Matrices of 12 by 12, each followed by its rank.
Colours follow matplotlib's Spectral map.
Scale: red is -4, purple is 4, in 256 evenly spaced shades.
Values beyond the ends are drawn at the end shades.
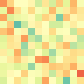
full rank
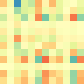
two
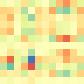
two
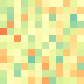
full rank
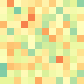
full rank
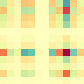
one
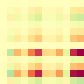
one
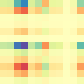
one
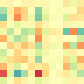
two
